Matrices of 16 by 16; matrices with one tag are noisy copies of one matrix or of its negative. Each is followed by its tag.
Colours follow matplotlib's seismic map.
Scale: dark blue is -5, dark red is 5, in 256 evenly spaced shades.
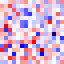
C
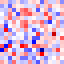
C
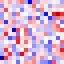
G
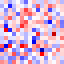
C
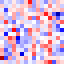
G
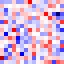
G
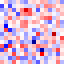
C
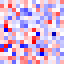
C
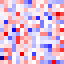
G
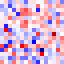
C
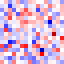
C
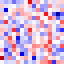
G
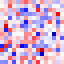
C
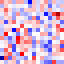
G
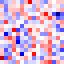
G
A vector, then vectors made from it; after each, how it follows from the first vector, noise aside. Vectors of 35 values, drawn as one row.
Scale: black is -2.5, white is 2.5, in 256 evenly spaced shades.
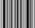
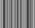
shrunk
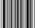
copied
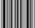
copied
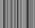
shrunk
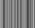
shrunk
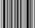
copied
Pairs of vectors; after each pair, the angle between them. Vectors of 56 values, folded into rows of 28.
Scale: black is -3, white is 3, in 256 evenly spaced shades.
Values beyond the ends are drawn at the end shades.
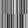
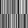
partly opposed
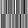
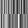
partly aligned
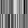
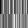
orthogonal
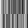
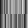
nearly opposite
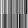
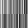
nearly parallel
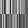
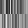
nearly opposite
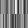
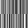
partly opposed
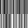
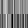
nearly opposite
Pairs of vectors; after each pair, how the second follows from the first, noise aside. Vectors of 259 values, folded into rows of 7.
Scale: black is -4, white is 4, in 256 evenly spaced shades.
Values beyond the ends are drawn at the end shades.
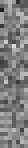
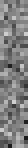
reversed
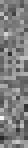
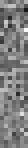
reversed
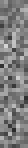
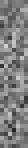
copied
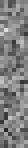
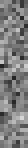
reversed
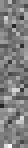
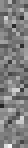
copied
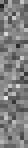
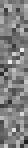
reversed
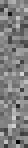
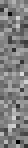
copied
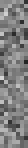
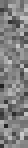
reversed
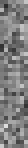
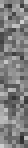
reversed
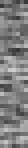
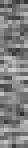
copied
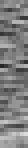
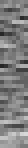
copied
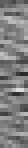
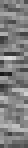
reversed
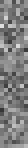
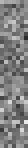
reversed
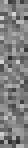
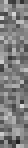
copied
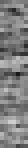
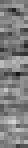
copied
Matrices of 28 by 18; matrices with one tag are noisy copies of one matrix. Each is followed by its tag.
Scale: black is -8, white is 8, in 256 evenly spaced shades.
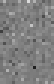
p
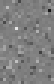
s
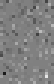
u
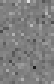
p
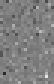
u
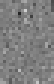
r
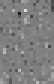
r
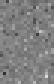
u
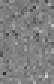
u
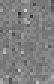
r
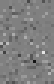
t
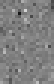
r
